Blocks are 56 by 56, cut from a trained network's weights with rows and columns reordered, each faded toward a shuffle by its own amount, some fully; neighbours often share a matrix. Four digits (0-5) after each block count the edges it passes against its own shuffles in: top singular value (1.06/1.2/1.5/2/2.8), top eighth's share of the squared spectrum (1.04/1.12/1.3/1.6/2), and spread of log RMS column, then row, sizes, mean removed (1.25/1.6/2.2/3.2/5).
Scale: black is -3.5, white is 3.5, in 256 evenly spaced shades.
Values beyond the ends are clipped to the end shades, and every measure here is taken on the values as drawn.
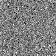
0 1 0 0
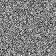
2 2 0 0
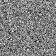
1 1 0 0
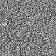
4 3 0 1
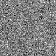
3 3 0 1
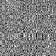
4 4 2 2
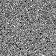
2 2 0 0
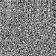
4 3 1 1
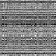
5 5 3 4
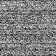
3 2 0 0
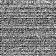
4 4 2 2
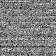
3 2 0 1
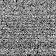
3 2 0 0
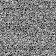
1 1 0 0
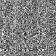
3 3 1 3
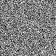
0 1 0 0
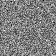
0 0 0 0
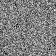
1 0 0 0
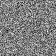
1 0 0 0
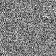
3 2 0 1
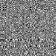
3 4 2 2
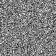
0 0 0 0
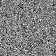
0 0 0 0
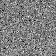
0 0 0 0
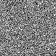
0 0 0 0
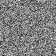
0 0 0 0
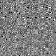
3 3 1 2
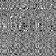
4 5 1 2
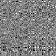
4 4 2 2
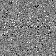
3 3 0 1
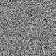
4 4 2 1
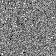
1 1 0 0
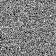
1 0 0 0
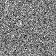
1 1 0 0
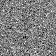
0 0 0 0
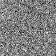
1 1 0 0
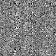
3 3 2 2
